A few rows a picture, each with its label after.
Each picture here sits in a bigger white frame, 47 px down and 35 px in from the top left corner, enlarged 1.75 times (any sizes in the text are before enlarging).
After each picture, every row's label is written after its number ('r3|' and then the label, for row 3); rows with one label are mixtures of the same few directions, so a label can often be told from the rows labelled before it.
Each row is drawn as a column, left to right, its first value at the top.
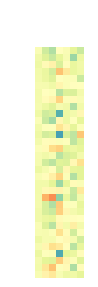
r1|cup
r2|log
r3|log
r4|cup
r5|cup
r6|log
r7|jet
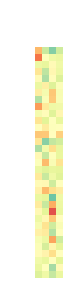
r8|log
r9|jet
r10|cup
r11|jet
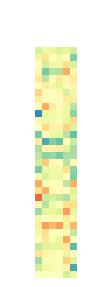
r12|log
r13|jet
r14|jet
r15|jet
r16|cup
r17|log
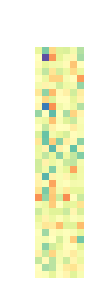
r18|log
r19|log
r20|log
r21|jet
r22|log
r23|cup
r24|jet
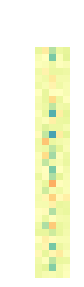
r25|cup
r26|jet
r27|log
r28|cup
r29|log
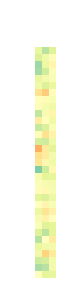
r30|cup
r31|cup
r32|cup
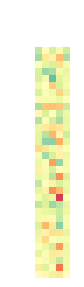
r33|log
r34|jet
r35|jet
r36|log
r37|log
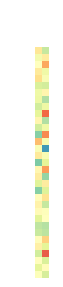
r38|jet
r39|cup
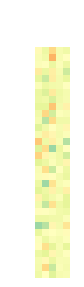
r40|jet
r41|log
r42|log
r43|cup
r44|jet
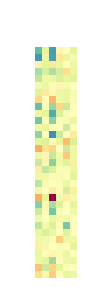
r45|log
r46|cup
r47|log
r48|jet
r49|jet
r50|jet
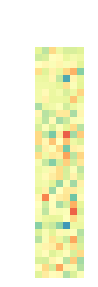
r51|jet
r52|log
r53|jet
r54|log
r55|jet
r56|cup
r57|cup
